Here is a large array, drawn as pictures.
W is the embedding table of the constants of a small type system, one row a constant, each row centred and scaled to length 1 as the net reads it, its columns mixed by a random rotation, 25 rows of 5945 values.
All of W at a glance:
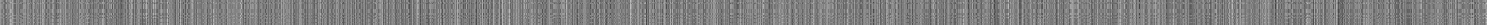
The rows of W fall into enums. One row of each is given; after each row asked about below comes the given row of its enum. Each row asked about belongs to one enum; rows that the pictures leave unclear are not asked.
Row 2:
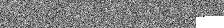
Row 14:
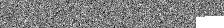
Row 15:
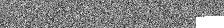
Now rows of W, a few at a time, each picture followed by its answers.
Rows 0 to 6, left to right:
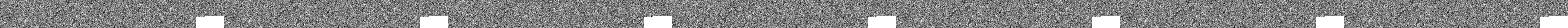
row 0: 14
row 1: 14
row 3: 15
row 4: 14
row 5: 14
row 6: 14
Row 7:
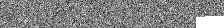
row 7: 14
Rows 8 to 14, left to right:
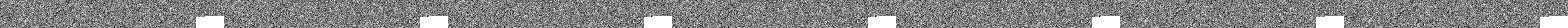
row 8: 14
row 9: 2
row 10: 2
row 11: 2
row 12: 2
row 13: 14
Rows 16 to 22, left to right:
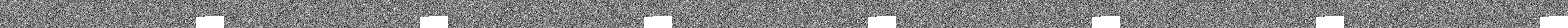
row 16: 2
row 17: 14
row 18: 15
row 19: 2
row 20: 2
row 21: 2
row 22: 15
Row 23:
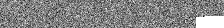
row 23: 2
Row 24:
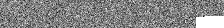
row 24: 2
